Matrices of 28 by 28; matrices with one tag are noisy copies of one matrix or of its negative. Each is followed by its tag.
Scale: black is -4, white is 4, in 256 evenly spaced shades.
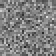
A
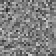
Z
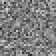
Z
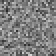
Z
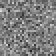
A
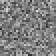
Z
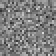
A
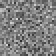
A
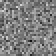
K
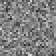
Z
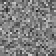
Z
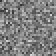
K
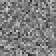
Z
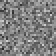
K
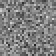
A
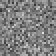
A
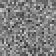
A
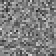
Z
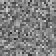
Z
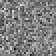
K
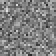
Z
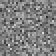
A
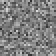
Z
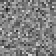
Z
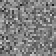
K
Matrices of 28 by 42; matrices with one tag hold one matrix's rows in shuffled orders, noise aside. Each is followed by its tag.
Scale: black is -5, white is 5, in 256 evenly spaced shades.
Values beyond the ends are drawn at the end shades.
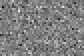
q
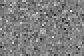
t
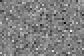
t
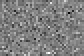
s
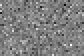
t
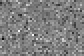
q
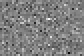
s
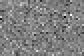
t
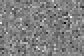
t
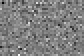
q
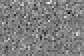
s
